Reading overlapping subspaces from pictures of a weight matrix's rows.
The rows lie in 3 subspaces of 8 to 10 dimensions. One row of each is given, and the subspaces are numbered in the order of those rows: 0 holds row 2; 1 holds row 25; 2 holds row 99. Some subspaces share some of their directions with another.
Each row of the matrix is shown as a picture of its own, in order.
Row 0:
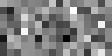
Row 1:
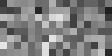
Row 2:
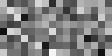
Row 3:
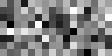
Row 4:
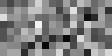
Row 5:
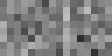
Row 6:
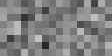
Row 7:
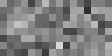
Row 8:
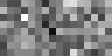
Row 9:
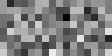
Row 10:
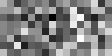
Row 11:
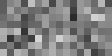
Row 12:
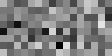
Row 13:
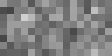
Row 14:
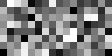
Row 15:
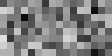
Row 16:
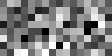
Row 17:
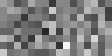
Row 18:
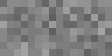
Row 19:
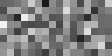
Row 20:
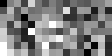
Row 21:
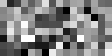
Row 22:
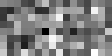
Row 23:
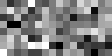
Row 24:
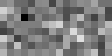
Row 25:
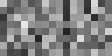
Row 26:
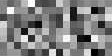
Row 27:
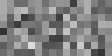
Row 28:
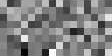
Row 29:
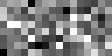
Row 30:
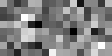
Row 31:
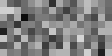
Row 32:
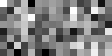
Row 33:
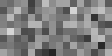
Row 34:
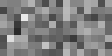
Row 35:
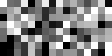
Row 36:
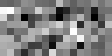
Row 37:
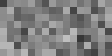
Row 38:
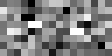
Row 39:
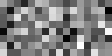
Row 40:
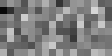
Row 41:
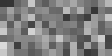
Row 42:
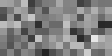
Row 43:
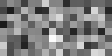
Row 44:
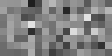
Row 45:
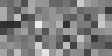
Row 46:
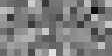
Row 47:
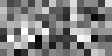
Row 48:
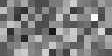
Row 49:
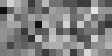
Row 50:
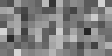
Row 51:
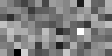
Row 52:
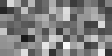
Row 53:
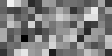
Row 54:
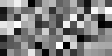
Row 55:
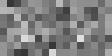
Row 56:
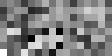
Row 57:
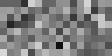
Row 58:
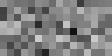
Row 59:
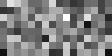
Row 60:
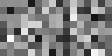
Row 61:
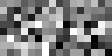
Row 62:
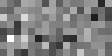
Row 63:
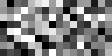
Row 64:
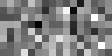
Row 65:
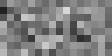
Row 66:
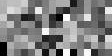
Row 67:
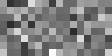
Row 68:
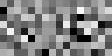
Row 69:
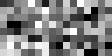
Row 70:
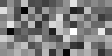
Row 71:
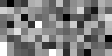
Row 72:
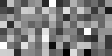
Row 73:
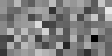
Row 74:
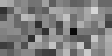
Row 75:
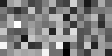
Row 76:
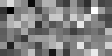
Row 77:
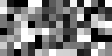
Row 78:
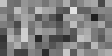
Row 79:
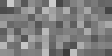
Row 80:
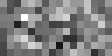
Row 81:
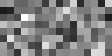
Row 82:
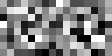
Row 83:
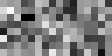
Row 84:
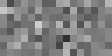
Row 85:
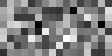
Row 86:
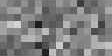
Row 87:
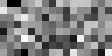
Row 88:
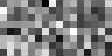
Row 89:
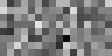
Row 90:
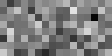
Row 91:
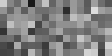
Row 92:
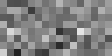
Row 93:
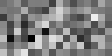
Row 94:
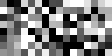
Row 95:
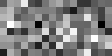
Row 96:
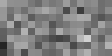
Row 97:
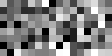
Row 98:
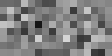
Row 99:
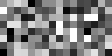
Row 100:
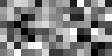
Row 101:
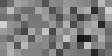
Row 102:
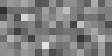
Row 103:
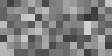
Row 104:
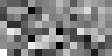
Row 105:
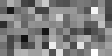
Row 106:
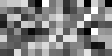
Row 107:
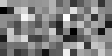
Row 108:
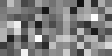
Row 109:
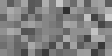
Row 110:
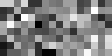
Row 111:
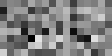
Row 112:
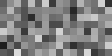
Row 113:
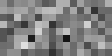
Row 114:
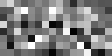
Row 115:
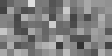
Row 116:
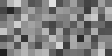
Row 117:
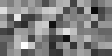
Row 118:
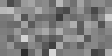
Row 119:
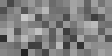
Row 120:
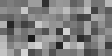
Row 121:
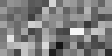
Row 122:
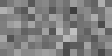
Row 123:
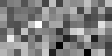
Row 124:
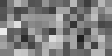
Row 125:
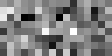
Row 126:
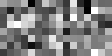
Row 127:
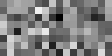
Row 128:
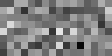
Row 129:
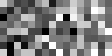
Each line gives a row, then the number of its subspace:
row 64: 1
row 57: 1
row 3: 0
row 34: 2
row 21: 2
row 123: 1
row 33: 1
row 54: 0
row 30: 1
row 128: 2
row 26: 1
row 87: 0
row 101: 0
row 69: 1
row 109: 1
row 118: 1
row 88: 2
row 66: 0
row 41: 0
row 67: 1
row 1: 0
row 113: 2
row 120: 2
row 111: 1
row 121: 1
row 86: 1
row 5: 2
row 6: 1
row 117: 2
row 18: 0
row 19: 1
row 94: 0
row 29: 1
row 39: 2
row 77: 1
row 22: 2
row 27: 2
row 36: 0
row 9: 0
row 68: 0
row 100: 1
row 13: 0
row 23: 1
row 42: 2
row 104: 1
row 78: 0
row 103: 2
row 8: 0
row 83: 0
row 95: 0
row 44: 1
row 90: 1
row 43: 0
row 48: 0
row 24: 0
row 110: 0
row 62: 0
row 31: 0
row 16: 2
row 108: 1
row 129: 0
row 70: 0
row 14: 2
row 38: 1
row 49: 0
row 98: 0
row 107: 0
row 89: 2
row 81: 1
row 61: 1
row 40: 2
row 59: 0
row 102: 1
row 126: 2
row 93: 2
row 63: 0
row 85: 2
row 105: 1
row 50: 2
